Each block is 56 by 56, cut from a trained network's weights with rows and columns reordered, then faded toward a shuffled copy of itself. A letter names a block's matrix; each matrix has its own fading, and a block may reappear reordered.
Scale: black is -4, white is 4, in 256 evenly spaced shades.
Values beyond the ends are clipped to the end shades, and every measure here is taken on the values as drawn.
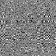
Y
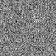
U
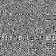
Y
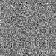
U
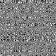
Y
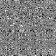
Y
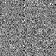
U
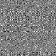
Y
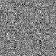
U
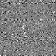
Y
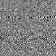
Y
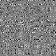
Y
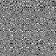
Y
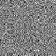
U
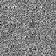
U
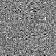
U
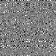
Y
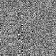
U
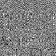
U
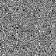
U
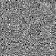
U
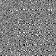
Y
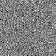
U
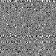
Y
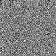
U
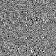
U
